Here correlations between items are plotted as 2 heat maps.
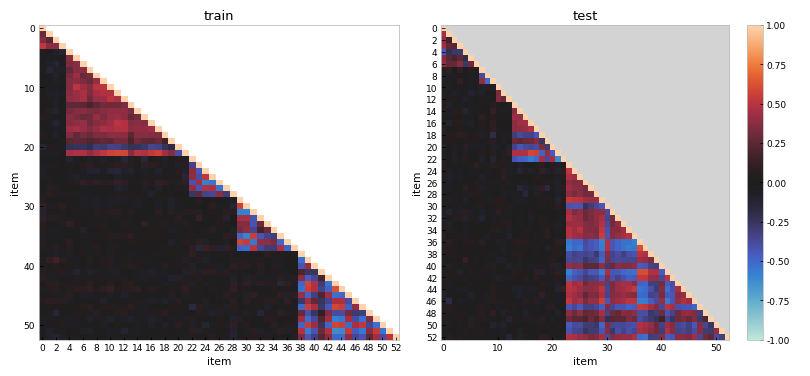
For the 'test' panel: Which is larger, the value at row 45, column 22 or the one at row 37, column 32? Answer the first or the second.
the first
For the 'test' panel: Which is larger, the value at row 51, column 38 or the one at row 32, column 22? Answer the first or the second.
the first
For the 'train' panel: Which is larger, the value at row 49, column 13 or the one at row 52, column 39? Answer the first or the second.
the first
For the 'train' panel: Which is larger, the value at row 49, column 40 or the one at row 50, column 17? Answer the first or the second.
the second
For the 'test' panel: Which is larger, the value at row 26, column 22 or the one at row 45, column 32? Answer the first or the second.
the second
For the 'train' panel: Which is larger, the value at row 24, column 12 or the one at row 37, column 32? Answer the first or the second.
the first
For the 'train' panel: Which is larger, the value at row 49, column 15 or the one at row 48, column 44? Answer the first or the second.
the first
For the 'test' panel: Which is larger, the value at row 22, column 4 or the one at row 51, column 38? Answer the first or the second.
the second
